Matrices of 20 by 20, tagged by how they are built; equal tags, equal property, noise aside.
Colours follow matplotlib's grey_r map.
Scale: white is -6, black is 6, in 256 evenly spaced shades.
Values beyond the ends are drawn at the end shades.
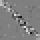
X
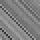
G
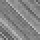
G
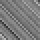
G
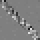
X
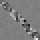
X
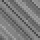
G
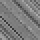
G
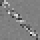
X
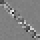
X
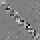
X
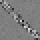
X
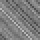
G
